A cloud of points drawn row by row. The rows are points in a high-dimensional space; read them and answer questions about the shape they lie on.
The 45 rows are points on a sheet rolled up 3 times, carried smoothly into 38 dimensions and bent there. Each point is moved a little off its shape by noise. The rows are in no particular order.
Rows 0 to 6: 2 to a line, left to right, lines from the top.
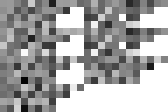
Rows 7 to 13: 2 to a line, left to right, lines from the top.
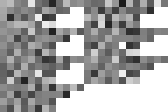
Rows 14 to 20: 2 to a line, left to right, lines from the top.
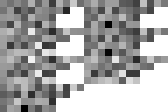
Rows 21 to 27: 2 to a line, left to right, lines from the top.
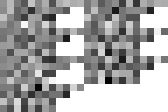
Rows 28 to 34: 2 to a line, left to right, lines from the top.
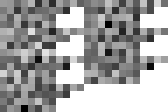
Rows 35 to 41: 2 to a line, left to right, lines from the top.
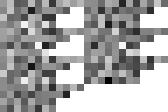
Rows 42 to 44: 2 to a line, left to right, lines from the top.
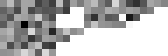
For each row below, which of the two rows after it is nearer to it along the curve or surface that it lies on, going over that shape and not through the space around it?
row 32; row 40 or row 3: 40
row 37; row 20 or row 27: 20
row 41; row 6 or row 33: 33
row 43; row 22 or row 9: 22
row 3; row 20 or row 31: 20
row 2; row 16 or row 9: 16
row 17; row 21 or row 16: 16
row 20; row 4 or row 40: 40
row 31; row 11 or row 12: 11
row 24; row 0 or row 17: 17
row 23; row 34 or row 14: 14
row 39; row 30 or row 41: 30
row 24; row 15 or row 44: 15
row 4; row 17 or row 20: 17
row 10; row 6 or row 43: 43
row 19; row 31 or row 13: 13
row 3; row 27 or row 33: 27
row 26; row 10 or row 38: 10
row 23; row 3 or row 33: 33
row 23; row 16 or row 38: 16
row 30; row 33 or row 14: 14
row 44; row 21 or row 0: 0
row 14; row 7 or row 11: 7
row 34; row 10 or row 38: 10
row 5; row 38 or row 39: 39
